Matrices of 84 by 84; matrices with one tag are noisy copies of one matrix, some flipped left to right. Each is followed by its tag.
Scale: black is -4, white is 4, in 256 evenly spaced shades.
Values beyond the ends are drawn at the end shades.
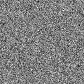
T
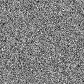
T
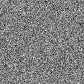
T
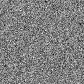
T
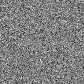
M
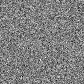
M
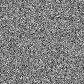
M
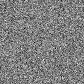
M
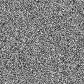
T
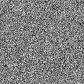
T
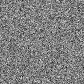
M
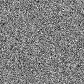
T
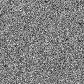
T
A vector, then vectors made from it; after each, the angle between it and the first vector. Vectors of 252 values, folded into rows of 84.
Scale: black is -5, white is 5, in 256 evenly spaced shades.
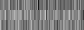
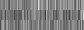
nearly opposite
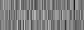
orthogonal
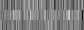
partly aligned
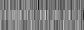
nearly parallel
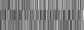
nearly opposite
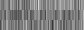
nearly opposite
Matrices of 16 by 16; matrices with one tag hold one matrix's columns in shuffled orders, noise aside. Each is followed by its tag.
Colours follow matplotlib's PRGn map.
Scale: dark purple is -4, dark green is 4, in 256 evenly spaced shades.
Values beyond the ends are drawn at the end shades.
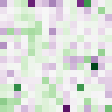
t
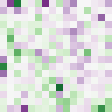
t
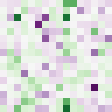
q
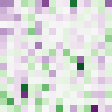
t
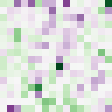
t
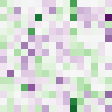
q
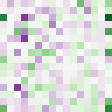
q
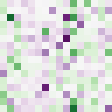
q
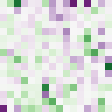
t
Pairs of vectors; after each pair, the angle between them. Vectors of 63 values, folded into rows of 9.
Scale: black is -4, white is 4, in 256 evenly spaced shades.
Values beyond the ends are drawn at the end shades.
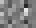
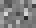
partly aligned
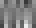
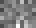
partly aligned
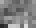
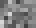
partly opposed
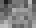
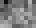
nearly parallel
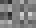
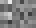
nearly opposite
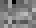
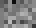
nearly parallel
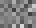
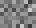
nearly parallel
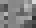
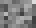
nearly parallel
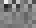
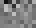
nearly opposite
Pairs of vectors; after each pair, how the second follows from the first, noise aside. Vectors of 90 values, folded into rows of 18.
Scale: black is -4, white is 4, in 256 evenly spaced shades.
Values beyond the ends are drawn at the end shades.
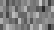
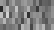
shuffled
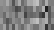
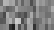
shuffled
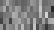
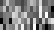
scaled up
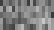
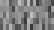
shuffled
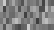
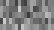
shuffled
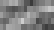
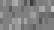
partly zeroed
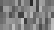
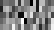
scaled up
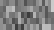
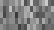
shuffled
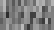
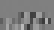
partly zeroed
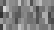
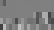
partly zeroed
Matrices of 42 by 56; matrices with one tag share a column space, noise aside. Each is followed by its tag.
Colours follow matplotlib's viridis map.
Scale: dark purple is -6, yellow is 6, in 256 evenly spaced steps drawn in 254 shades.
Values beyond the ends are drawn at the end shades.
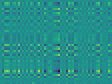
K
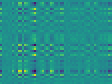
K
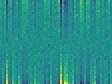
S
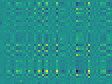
K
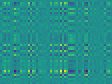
K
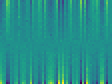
S
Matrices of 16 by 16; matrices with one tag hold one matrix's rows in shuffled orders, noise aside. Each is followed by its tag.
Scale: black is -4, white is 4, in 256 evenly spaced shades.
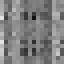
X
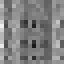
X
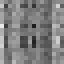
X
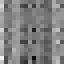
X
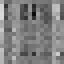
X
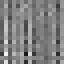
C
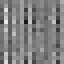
C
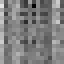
X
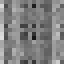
X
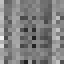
X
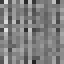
C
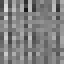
C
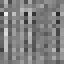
C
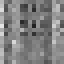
X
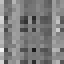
X
